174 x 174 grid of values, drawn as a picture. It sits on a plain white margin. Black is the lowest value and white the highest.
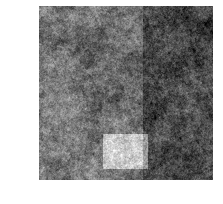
Odd patch: higher, in the bottom middle. Ninth with the highest average: bottom middle. Seam: vertical, 60% of the way across, the left part higher.
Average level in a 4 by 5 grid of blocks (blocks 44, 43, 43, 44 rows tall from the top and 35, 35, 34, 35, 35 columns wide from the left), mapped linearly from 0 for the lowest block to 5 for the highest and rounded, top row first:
2 2 2 0 0
3 2 2 0 0
3 2 2 0 1
2 3 5 1 0
